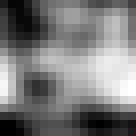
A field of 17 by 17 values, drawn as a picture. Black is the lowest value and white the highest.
Average level on the scale: 50%. Ninth with the highest average: middle right. Lone odd cells: none.
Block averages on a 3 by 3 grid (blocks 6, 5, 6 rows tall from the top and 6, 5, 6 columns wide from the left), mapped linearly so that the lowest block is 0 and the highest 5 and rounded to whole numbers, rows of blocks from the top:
0 2 3
3 4 5
1 2 2
